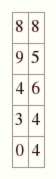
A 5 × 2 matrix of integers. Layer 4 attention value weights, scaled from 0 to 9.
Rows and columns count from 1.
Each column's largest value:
9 8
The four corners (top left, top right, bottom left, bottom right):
8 8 0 4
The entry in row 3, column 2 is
6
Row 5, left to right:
0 4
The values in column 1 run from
0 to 9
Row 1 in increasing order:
8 8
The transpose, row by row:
8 9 4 3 0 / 8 5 6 4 4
